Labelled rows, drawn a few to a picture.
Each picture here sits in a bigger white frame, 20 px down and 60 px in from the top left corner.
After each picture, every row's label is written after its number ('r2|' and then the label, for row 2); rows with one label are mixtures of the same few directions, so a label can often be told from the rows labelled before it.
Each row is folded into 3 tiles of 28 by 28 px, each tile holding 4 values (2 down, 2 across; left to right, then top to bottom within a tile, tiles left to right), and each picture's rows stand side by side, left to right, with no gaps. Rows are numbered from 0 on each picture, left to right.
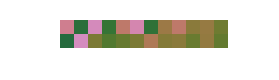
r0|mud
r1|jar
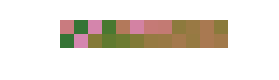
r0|mud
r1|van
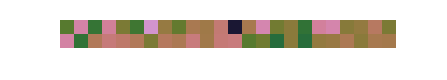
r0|mud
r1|jar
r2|jar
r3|van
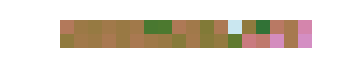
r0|jar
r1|van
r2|jar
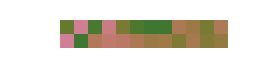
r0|mud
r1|van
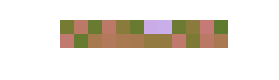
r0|mud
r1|van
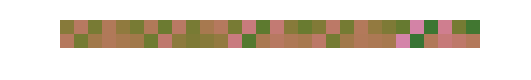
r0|mud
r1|mud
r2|mud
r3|mud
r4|mud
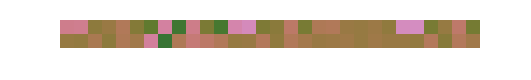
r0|van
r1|mud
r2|van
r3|van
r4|van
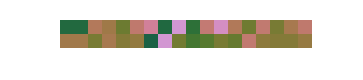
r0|van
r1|mud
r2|mud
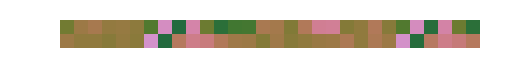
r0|jar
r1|mud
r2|van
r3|van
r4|mud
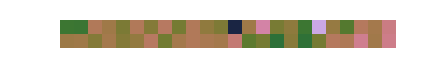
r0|van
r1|mud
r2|jar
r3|jar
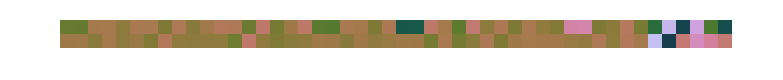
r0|van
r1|mud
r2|mud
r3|van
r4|van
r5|mud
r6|van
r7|mud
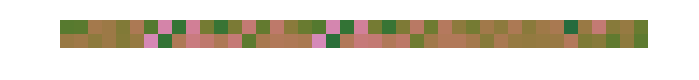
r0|van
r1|mud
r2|mud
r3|mud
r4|mud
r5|mud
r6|jar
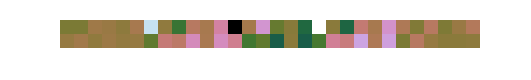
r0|van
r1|jar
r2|jar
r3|jar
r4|mud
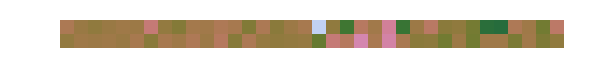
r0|jar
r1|jar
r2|mud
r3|jar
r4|jar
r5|van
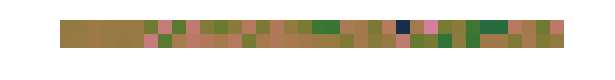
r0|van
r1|mud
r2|mud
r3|van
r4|jar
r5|van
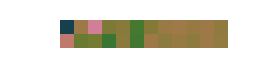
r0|jar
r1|jar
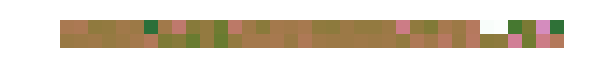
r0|van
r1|jar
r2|jar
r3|van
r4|jar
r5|van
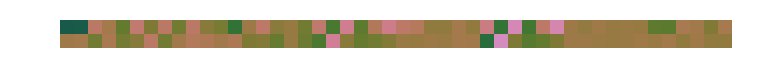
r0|van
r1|mud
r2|jar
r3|mud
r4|van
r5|mud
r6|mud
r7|van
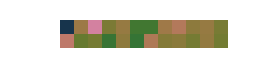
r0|jar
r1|jar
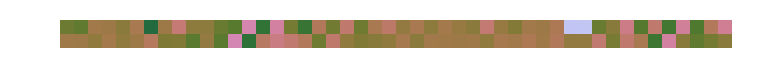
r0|van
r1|jar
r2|mud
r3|mud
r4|mud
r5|jar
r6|van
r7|mud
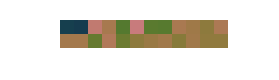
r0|van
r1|van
